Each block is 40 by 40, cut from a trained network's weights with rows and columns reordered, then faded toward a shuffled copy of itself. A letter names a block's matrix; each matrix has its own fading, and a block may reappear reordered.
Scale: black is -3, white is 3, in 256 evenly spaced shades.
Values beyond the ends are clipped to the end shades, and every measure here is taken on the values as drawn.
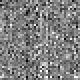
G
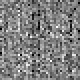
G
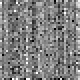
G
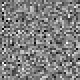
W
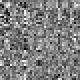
W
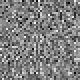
W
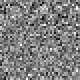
W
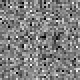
G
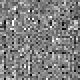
G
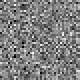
W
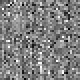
G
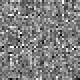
G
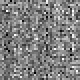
G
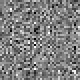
W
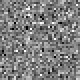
G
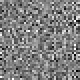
W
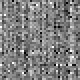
G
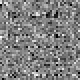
G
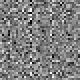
W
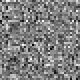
W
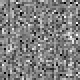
G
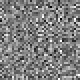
W
